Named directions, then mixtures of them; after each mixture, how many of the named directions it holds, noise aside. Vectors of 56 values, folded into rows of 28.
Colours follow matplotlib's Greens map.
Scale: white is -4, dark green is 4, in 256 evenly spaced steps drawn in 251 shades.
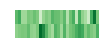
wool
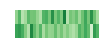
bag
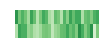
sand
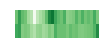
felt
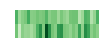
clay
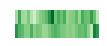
three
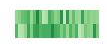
two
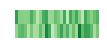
three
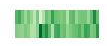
three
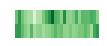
two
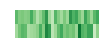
two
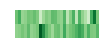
one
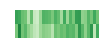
two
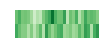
three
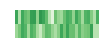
three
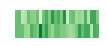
three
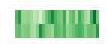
two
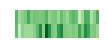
one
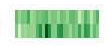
one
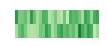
two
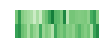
three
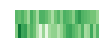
three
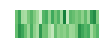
three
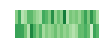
one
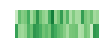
one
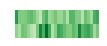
three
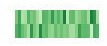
two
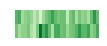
three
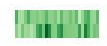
one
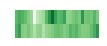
one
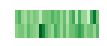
one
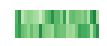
three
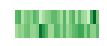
one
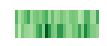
one
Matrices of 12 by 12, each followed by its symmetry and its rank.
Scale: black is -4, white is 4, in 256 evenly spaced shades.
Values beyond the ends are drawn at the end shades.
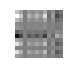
neither, rank one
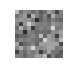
symmetric, full rank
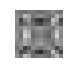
antisymmetric, rank two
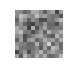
symmetric, full rank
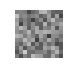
neither, full rank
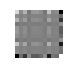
symmetric, rank one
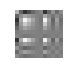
symmetric, rank one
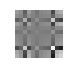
symmetric, rank one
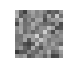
neither, full rank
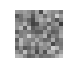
neither, full rank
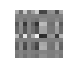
neither, rank one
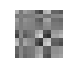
symmetric, rank one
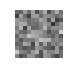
neither, full rank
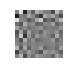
antisymmetric, rank two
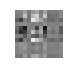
antisymmetric, rank two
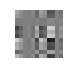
neither, rank one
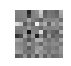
antisymmetric, rank two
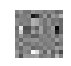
antisymmetric, rank two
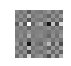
symmetric, rank one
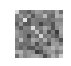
symmetric, full rank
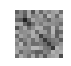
symmetric, full rank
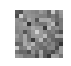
symmetric, full rank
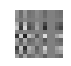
neither, rank one
